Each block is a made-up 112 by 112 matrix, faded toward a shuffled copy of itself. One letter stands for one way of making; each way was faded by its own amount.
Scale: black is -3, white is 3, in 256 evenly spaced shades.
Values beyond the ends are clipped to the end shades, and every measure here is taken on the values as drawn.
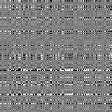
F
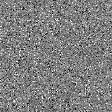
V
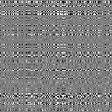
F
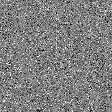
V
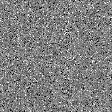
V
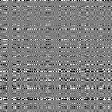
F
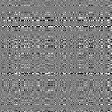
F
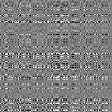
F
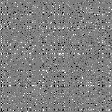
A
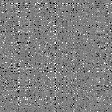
A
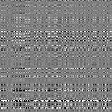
F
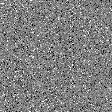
V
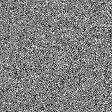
V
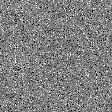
V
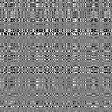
F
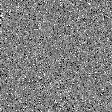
V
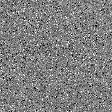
V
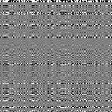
F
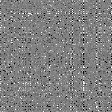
A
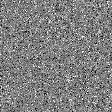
V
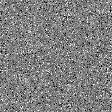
V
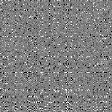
A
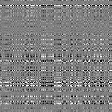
F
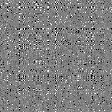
A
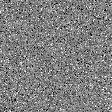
V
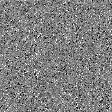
V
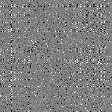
A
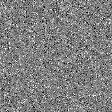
V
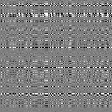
F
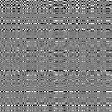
F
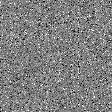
V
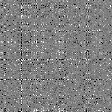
A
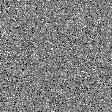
V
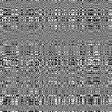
F
